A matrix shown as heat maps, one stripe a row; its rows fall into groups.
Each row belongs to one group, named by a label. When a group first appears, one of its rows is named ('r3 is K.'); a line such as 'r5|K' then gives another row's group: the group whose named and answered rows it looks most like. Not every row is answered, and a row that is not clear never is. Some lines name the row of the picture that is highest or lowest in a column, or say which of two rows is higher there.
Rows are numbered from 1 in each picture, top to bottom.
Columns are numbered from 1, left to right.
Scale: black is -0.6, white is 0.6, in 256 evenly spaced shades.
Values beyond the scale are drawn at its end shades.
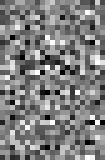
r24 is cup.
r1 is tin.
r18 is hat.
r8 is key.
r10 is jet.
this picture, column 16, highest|19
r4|hat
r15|hat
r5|tin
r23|jet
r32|key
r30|cup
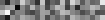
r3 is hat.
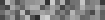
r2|hat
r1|jet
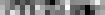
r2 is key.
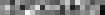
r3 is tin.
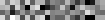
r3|key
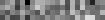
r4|key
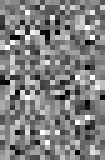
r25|jet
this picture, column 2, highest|10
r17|hat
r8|cup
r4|jet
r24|key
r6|key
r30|key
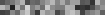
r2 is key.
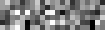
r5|tin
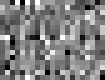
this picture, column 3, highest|11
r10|key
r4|key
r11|jet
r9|key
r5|cup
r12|key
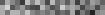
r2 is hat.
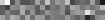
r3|key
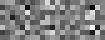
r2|tin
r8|hat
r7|tin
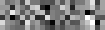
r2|cup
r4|key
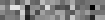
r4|tin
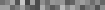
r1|jet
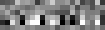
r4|hat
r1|tin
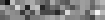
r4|tin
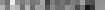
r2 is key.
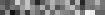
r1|tin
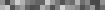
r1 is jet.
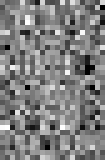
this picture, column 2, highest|26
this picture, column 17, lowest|26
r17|hat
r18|tin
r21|tin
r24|tin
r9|jet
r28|cup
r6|jet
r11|hat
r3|jet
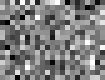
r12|key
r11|hat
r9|key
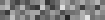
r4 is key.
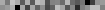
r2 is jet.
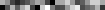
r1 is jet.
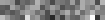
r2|hat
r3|cup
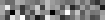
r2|hat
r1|jet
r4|jet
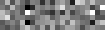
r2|tin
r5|tin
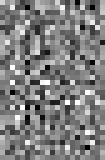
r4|key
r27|key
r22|jet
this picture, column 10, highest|17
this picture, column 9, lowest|24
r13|tin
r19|key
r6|tin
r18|cup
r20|hat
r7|jet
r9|hat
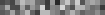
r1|cup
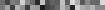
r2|cup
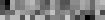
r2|hat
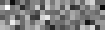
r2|hat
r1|key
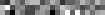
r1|hat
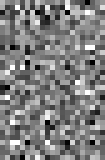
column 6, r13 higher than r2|No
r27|jet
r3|key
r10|key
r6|cup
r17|jet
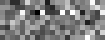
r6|hat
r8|key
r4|jet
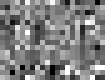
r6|tin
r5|key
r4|cup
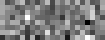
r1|jet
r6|jet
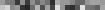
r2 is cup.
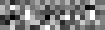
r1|key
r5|hat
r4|cup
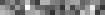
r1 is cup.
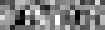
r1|tin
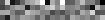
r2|tin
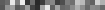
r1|jet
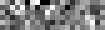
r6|cup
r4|key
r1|cup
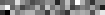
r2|hat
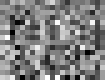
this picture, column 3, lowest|7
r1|jet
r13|cup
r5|cup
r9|jet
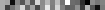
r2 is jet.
